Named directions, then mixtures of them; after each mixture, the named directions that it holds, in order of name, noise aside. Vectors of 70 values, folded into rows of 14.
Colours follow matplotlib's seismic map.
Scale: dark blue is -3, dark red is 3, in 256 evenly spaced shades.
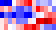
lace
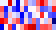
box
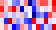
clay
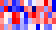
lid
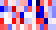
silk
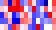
box, lid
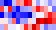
lace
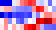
lace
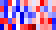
box, lace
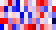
box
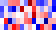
clay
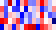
box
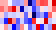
clay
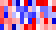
box, clay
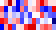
box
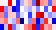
box, silk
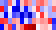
box, lace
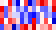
box, clay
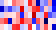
clay, silk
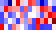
box, lace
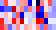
silk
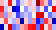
box, silk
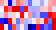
box, clay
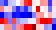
box, lace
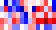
lace, lid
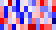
box
